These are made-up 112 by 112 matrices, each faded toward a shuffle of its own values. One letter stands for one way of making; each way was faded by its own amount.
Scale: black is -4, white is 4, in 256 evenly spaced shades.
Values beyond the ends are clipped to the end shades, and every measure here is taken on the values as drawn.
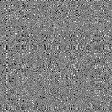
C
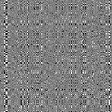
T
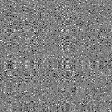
C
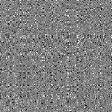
C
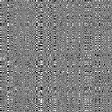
T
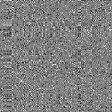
C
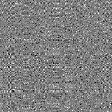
C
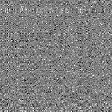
C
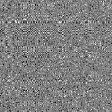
C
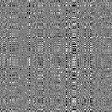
T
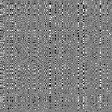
T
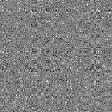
C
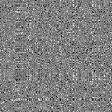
C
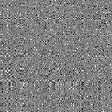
C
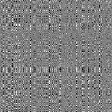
T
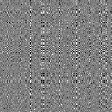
T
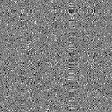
C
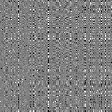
T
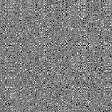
C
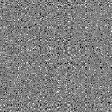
C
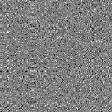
C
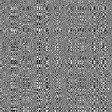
T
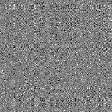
C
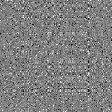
C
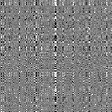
T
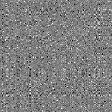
C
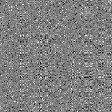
C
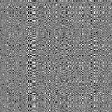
T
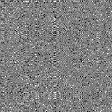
C
